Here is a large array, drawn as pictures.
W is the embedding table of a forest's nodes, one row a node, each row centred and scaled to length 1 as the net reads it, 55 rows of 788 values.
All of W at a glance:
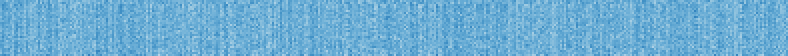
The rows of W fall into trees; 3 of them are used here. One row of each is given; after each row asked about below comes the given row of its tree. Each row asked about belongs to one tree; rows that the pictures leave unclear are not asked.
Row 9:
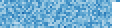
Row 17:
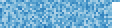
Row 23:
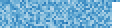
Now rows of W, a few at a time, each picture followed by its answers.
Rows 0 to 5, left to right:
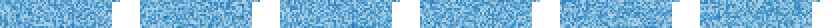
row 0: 23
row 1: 17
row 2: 23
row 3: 23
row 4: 9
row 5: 9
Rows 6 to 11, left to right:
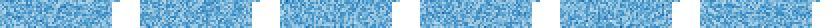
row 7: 9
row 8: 23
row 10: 17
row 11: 9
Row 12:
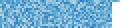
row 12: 23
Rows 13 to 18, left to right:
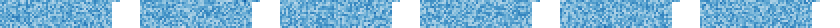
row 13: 9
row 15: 17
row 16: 9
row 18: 23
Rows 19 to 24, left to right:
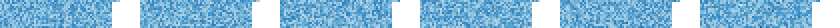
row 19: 23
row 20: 23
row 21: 9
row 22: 9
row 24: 9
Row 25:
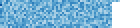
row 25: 17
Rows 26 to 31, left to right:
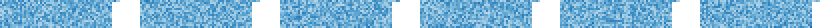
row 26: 23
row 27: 23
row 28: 9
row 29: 17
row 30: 23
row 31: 9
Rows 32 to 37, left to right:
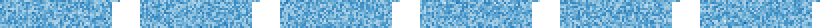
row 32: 17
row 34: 17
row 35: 9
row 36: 9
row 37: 9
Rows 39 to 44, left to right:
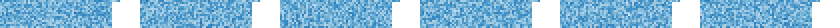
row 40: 17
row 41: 23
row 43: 17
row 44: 23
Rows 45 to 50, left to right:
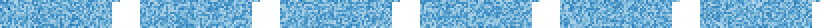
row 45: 17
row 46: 17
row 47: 17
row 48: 9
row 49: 23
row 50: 9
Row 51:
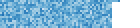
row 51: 9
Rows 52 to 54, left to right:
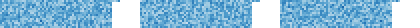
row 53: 17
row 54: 9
